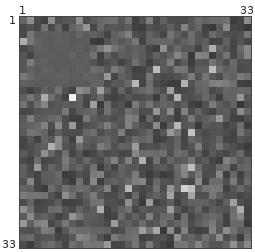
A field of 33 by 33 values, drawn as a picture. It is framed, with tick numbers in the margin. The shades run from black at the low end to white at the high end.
Fine speckle covers the field. There is no overall slope. The values are skewed, with a long tail toward high values. In the top left lies a patch that is calmer than the rest. The top left is the smoothest part.
